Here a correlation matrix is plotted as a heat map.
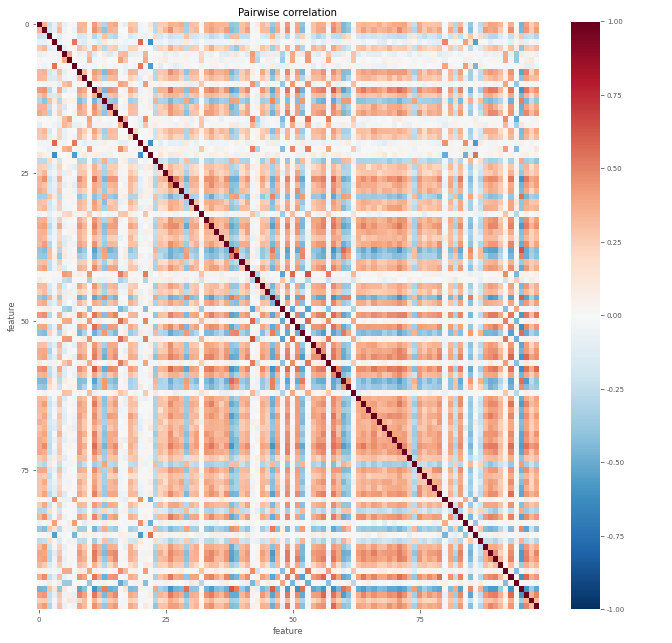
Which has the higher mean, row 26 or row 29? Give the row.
26
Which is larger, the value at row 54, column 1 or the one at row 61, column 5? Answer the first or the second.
the first
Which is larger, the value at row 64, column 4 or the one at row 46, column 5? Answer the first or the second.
the first
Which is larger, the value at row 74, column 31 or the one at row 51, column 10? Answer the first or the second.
the second
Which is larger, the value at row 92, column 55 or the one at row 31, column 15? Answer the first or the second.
the second
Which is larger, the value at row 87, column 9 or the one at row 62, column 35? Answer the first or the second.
the second
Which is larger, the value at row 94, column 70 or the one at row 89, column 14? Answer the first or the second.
the second
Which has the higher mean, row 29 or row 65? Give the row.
65
